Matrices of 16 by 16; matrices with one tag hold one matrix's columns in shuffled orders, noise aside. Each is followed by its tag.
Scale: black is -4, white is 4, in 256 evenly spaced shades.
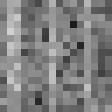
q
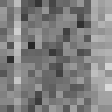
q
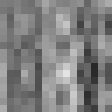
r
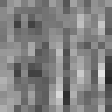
r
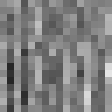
r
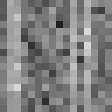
q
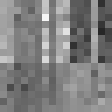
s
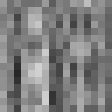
r
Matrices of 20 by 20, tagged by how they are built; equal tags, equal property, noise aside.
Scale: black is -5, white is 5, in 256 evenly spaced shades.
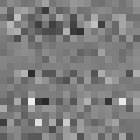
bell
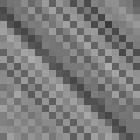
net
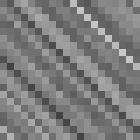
net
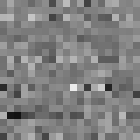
bell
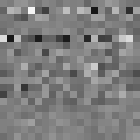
bell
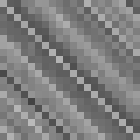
net
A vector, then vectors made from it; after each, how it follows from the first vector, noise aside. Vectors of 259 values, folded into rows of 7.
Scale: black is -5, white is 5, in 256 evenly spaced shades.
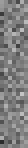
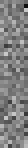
reversed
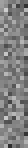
reversed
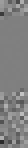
partly zeroed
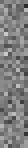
reversed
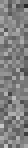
reversed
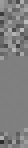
partly zeroed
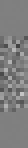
partly zeroed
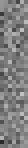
copied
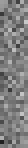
copied
